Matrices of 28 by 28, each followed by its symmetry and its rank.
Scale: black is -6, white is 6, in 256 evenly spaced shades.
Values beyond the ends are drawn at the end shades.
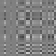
neither, rank one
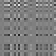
neither, rank one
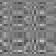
neither, rank two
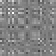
symmetric, rank three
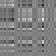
neither, rank one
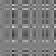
neither, rank one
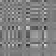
symmetric, rank two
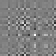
symmetric, rank two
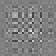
symmetric, rank two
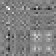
symmetric, rank three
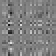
neither, rank two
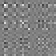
symmetric, rank three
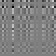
neither, rank one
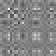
symmetric, rank three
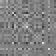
symmetric, rank three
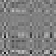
neither, rank two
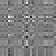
neither, rank two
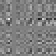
neither, rank two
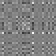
symmetric, rank two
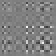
symmetric, rank two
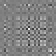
symmetric, rank three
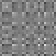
symmetric, rank two
